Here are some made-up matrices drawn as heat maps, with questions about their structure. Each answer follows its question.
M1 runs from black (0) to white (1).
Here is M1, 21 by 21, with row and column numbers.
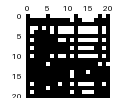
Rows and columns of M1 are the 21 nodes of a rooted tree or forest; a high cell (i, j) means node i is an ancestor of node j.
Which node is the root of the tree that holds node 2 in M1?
0
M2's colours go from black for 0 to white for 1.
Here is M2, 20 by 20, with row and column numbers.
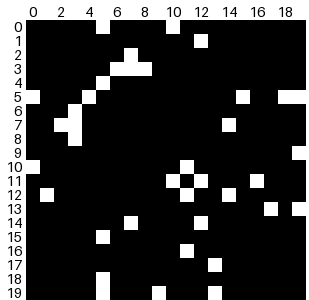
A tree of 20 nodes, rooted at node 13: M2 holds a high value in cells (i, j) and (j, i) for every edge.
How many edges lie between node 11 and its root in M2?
5
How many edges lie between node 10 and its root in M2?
4
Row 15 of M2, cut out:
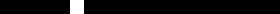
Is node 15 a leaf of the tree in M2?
yes
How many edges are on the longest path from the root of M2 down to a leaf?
10
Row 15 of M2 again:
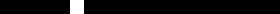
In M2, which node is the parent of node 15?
5
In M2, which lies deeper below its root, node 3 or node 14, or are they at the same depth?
node 3
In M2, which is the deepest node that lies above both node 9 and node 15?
19
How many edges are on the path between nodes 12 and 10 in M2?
2
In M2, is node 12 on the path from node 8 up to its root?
yes
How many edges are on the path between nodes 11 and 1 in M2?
2
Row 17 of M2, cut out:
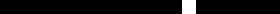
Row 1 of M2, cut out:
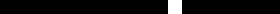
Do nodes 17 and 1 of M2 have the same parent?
no
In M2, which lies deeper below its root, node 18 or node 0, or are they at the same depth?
the same depth
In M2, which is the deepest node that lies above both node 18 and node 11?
5
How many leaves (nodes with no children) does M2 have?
10
